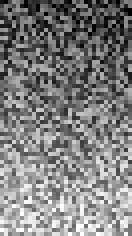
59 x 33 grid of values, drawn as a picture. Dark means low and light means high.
Grain: fine. Stripes: none. Slope: up to the bottom. Odd rows or columns: none.
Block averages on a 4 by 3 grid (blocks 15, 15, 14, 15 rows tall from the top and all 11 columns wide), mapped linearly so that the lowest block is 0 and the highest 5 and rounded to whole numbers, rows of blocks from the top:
100 | 222 | 433 | 555
